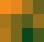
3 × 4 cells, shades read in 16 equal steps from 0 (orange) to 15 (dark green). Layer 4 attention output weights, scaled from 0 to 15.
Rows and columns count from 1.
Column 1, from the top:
0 5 4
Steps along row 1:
up up up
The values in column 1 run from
0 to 5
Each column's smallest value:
0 1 5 6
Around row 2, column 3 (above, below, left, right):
5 15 8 6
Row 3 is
4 8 15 11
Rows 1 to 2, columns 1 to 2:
0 1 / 5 8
